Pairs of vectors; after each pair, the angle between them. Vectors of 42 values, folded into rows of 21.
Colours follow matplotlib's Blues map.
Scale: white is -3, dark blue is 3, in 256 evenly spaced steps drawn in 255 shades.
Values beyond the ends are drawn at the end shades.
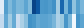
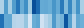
partly aligned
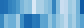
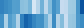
nearly parallel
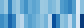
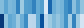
orthogonal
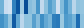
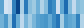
nearly parallel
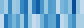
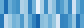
nearly opposite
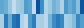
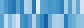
nearly opposite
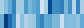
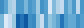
nearly opposite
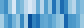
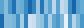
nearly opposite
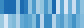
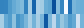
partly aligned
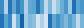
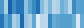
nearly parallel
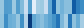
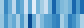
nearly parallel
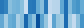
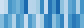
nearly opposite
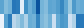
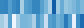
partly aligned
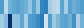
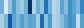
partly aligned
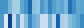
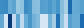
nearly parallel
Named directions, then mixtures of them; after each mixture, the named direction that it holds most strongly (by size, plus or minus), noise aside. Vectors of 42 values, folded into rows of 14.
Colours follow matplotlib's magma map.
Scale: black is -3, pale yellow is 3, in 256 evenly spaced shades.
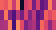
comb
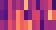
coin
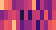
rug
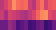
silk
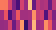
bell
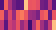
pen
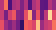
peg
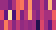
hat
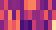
pen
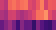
silk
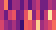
peg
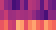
silk
